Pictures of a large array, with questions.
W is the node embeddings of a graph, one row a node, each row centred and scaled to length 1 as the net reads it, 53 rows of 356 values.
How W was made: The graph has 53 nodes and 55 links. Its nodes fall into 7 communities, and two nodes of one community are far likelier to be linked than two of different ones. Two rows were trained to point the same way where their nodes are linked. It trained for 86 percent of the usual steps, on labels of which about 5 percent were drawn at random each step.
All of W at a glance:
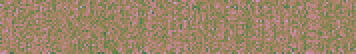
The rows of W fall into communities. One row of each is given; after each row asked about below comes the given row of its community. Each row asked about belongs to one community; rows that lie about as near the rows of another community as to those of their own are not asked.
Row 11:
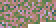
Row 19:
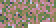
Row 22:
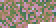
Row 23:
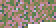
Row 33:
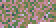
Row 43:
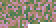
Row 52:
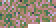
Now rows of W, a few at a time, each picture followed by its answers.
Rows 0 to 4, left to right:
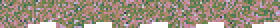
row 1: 23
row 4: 52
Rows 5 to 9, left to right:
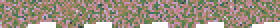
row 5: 33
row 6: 43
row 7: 43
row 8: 33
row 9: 22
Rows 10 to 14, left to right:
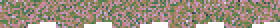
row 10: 22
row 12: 11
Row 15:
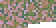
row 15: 33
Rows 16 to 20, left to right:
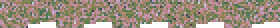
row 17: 11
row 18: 11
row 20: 22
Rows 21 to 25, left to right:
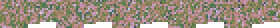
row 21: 19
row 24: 19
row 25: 33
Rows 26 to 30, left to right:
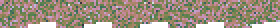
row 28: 19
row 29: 11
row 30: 23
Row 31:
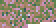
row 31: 22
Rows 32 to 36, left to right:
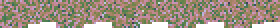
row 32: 23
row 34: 11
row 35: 33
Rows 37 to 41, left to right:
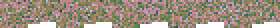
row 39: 19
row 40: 11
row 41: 33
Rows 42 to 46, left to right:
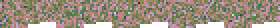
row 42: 43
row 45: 23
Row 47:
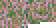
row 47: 43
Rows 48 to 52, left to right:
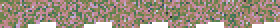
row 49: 22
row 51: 23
